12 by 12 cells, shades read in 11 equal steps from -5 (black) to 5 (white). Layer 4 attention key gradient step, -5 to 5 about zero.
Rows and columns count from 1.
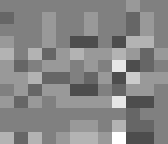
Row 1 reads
0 0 0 0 0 0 0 0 0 1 0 0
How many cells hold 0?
62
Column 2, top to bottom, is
0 0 0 0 0 -1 1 1 -1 0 0 -1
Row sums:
1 1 2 0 11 4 5 -1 5 -1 2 10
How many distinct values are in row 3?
3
